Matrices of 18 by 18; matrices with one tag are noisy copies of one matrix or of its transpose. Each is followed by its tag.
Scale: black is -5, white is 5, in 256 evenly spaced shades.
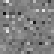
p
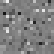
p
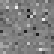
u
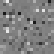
p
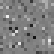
u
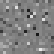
u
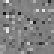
p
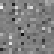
p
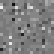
p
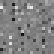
p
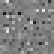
p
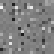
p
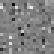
p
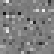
p
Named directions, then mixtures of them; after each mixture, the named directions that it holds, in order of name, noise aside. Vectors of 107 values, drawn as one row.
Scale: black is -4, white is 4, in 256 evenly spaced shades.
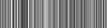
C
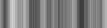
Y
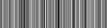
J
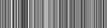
C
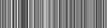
C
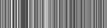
C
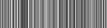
C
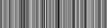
J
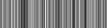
C, J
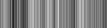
C, Y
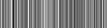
C, J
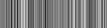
C, J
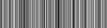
J
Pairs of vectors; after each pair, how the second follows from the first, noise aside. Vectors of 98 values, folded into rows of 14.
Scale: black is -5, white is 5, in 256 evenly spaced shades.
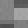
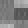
negated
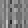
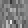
sign-scrambled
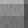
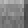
copied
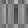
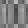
copied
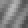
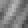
copied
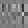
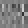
negated
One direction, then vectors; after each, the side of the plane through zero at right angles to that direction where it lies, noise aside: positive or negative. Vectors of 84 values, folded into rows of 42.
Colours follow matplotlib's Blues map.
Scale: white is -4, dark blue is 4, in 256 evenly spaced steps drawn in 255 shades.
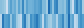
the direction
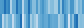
negative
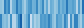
negative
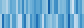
positive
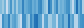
positive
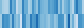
positive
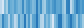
positive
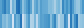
negative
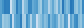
negative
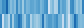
negative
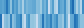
negative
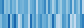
positive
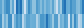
negative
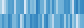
positive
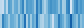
positive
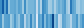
negative
